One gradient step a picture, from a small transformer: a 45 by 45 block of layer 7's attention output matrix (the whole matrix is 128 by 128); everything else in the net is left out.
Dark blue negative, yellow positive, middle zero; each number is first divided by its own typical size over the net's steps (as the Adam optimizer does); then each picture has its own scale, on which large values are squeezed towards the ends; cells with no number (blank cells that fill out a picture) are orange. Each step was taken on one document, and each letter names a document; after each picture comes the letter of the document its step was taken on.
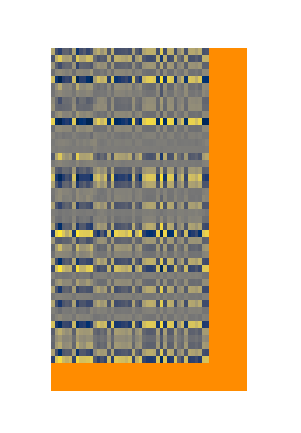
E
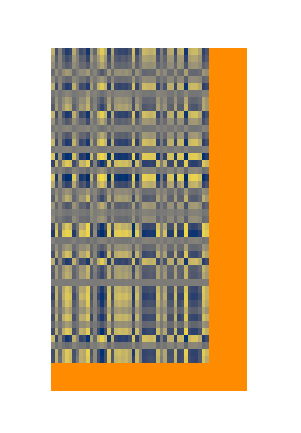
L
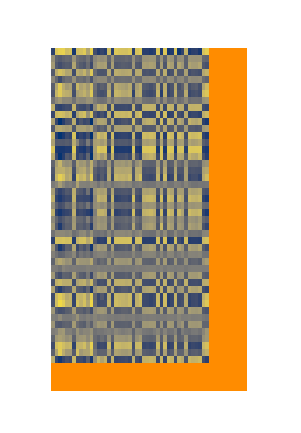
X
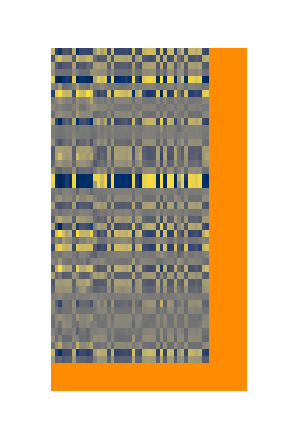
E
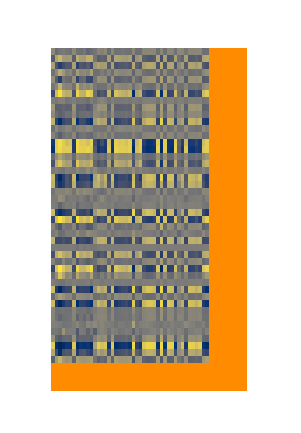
E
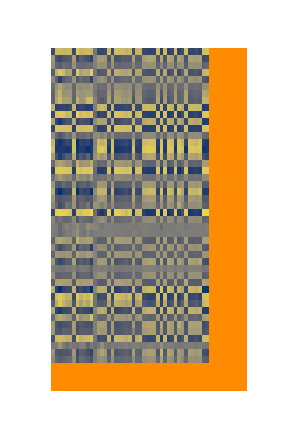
X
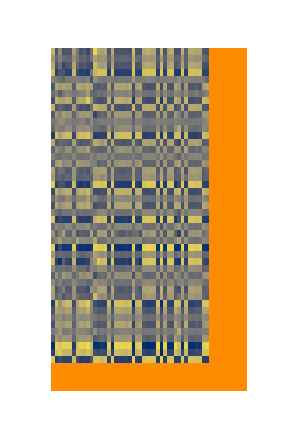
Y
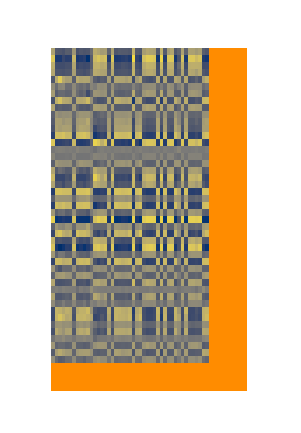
Y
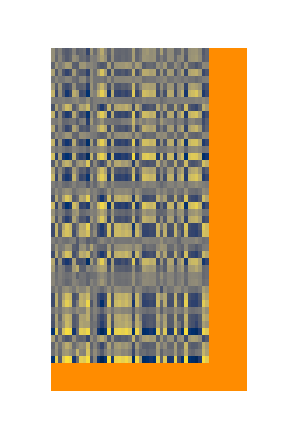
L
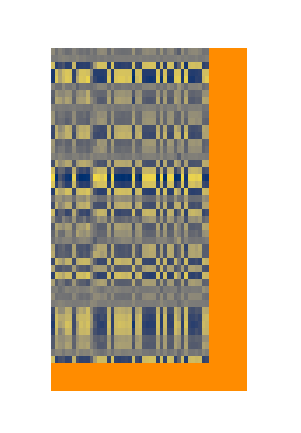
Y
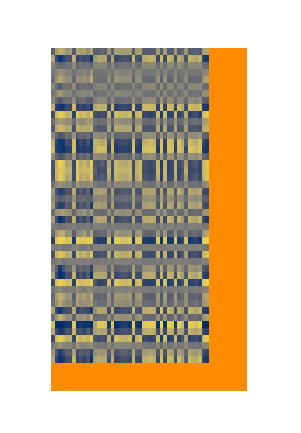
X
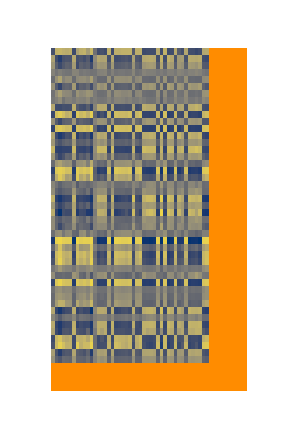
X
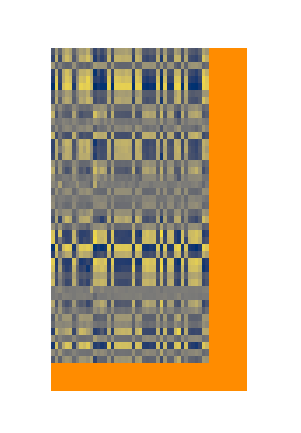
Y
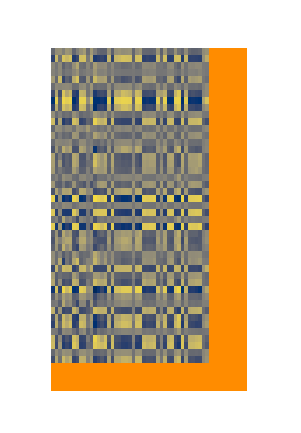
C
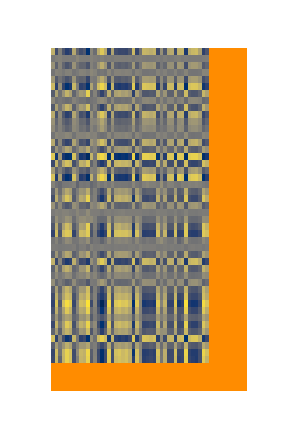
L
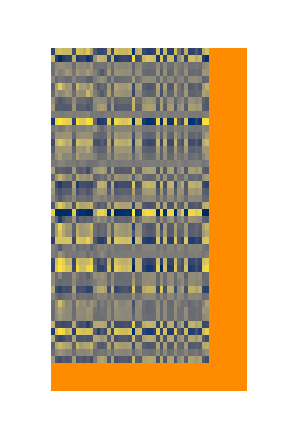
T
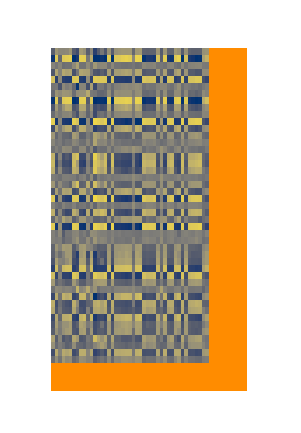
C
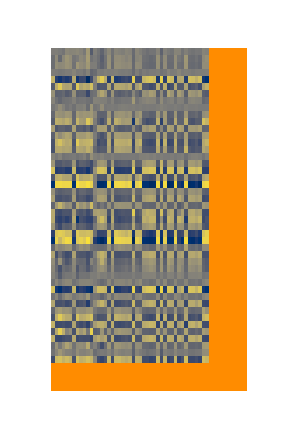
T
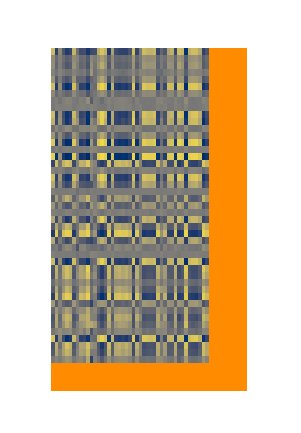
L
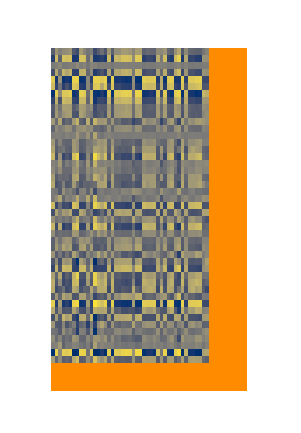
C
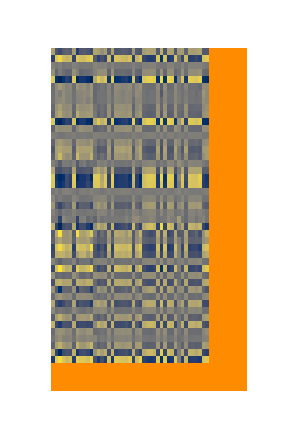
E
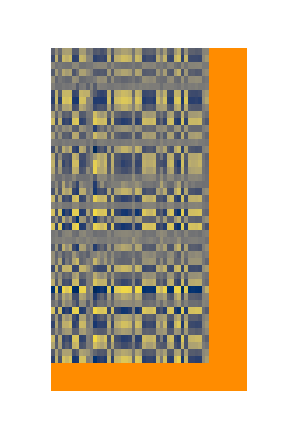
C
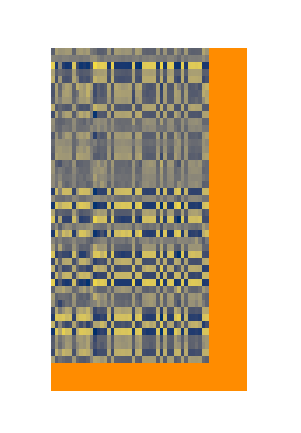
Y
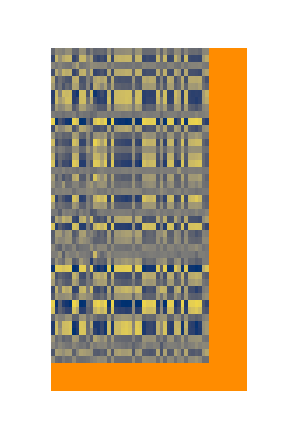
C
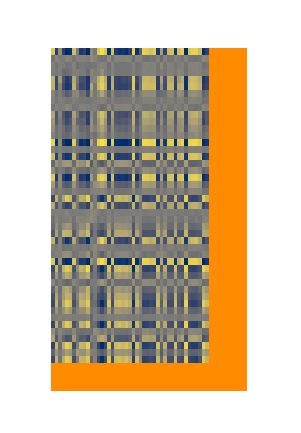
L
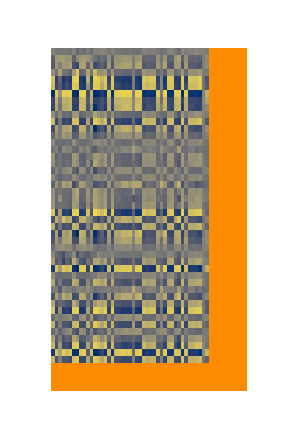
C
